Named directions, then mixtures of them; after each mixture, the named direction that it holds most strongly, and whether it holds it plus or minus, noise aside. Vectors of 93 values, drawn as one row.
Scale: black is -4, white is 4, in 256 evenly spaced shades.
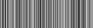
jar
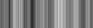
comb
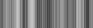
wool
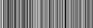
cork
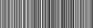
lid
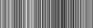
lid, plus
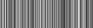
jar, minus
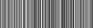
lid, plus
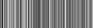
cork, minus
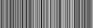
lid, minus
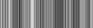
comb, minus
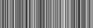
jar, plus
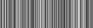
jar, minus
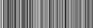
cork, plus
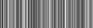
cork, minus
